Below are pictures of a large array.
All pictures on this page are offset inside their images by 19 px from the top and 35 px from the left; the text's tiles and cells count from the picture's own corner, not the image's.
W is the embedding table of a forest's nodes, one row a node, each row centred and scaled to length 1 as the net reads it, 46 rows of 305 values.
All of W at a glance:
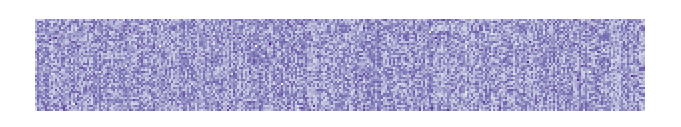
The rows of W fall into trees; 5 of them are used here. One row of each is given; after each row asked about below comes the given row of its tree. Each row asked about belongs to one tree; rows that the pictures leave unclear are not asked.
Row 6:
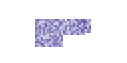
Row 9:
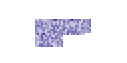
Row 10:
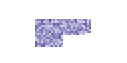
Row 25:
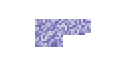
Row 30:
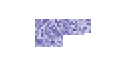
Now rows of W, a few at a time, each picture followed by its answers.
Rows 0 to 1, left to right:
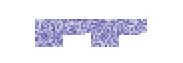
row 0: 9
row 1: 30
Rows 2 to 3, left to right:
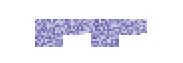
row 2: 10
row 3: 25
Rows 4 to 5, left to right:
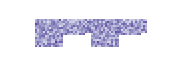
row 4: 25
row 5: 25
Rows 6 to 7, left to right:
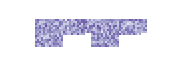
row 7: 9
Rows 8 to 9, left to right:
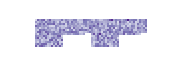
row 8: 10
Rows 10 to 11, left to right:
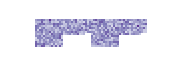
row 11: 30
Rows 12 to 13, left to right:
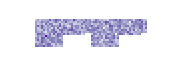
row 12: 9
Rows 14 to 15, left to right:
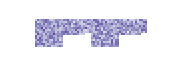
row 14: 30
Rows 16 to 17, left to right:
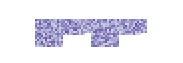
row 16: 30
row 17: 10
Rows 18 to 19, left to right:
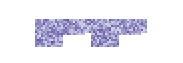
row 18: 30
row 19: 10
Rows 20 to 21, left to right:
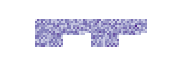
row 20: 10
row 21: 10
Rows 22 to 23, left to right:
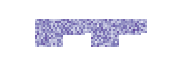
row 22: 30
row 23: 10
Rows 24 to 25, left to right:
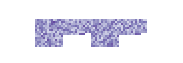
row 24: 25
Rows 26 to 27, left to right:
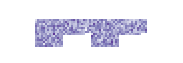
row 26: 9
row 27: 25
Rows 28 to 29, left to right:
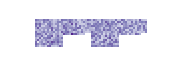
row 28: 30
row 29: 25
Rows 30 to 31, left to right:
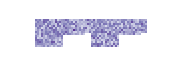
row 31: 10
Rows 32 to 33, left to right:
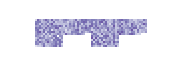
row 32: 6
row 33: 30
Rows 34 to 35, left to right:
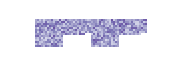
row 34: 25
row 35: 30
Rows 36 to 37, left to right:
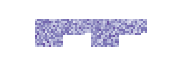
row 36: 30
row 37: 25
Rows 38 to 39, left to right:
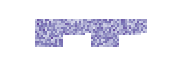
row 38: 25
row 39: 10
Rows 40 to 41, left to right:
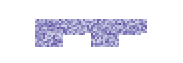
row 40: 25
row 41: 10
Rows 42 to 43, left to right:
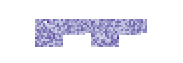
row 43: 6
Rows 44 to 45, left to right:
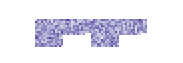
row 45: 6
